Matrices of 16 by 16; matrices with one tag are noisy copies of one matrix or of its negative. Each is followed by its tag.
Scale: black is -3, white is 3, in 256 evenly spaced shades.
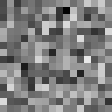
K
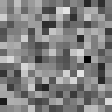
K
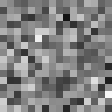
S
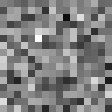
S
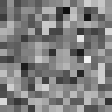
K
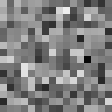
K
